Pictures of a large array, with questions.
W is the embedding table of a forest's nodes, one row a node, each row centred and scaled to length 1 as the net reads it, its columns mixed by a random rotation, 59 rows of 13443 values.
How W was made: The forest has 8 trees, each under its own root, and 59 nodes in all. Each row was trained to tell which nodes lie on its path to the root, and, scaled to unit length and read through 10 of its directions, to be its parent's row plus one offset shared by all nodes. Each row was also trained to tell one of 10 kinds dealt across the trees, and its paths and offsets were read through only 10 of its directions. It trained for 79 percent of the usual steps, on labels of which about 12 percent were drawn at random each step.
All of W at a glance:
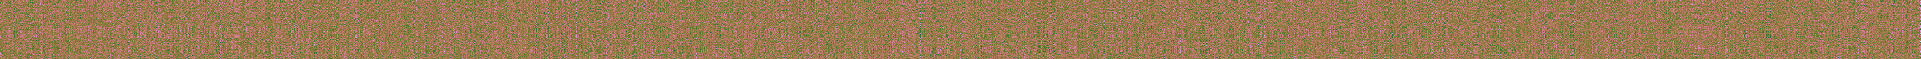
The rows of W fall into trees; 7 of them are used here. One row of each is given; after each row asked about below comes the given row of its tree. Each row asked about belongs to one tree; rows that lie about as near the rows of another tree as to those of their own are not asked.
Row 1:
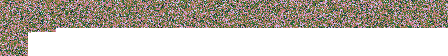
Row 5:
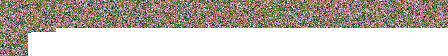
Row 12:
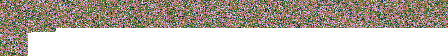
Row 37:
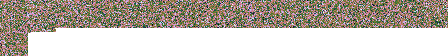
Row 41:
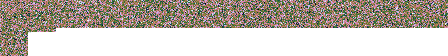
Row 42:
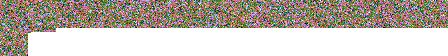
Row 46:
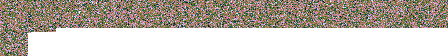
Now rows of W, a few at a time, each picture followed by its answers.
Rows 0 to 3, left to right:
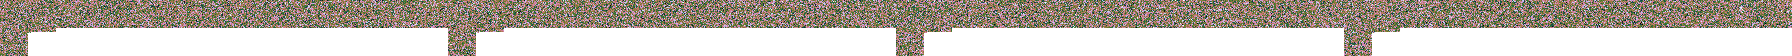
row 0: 1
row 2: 12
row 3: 41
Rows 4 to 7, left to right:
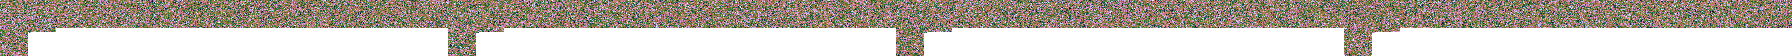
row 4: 37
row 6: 12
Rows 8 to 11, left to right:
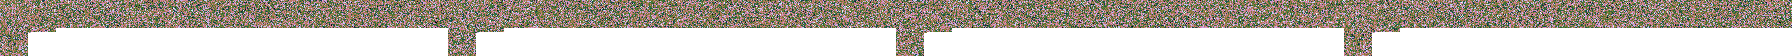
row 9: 41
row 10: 5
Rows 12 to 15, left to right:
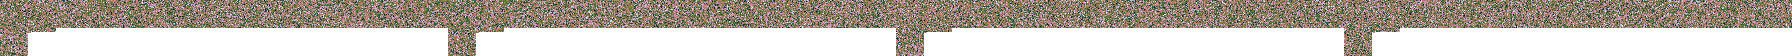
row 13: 46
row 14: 37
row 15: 1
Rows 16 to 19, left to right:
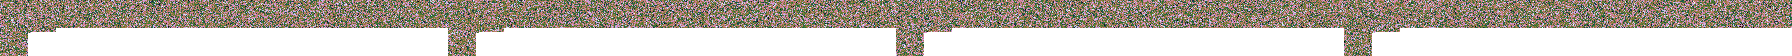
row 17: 1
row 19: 12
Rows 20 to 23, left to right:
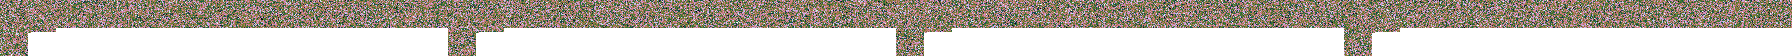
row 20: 42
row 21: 5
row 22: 37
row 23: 46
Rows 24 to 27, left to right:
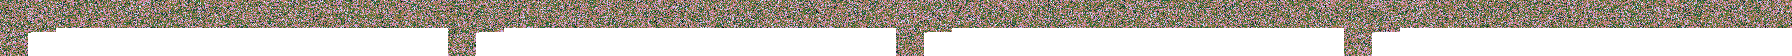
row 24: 42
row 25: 46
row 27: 41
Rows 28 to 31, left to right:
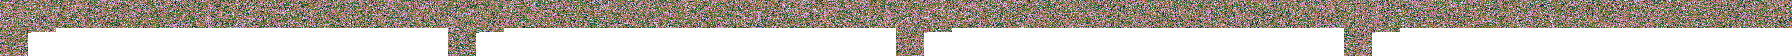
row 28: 37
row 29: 5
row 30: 37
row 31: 37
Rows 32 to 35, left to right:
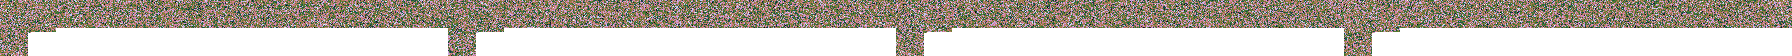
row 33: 46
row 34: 37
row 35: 37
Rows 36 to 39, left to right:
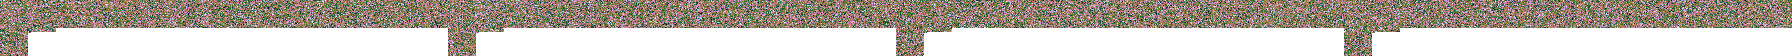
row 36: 37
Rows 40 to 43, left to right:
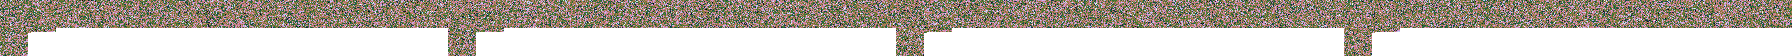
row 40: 46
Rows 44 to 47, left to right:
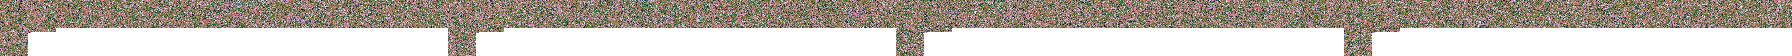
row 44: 42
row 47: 41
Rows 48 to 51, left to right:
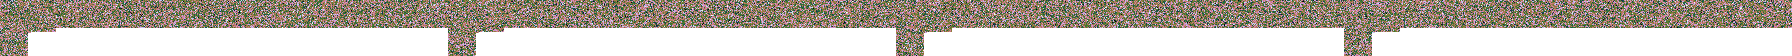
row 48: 1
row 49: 46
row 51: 41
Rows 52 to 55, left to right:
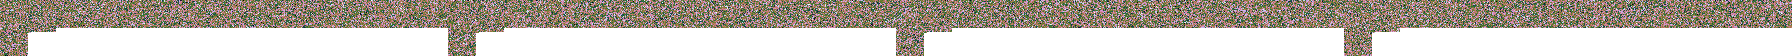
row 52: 46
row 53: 46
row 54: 5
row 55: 37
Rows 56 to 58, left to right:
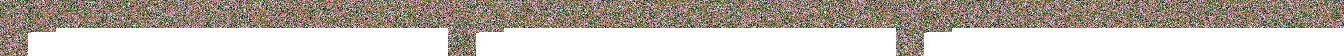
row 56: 46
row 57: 5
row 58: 46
